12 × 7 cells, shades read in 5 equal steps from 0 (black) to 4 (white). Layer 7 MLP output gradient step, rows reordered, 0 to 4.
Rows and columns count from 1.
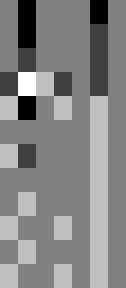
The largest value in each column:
3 4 3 3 2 3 2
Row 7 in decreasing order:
3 3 2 2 2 2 1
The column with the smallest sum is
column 2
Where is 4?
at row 4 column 2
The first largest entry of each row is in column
1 1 1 2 1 6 1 6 2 1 2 1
